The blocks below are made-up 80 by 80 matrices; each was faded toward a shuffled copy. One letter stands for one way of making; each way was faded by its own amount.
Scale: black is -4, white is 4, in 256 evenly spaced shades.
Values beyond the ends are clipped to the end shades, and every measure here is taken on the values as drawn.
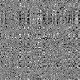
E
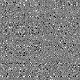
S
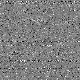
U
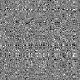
E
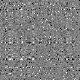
S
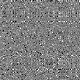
S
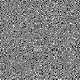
S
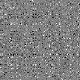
S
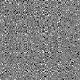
E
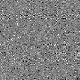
S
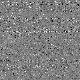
U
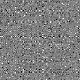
S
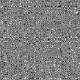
E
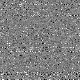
U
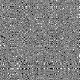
E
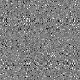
S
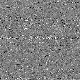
U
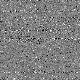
U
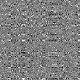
E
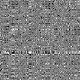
E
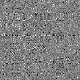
S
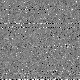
U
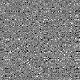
S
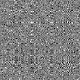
E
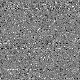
U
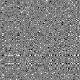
E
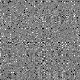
S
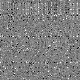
S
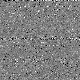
U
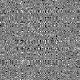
E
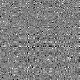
E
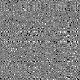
E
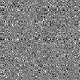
E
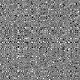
E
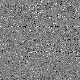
U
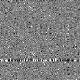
E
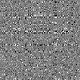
E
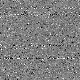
U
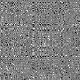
E
